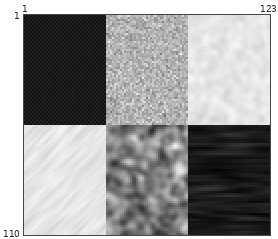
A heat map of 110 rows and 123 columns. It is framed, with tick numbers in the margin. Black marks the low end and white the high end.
It is made of 2 by 3 panels. Panel 1,1: very low, checkered, faint in contrast. Panel 1,2: high, fine-grained. Panel 1,3: very high, blotchy, faint in contrast. Panel 2,1: very high, slanting up to the right, faint in contrast. Panel 2,2: middling, blotchy, strong in contrast. Panel 2,3: very low, streaked across, faint in contrast.
